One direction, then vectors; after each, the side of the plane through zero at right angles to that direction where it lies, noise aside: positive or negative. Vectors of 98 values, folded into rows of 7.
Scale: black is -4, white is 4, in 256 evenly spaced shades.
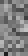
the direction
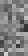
negative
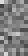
negative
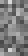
negative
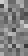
positive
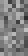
positive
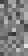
negative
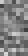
negative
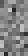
positive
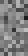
positive
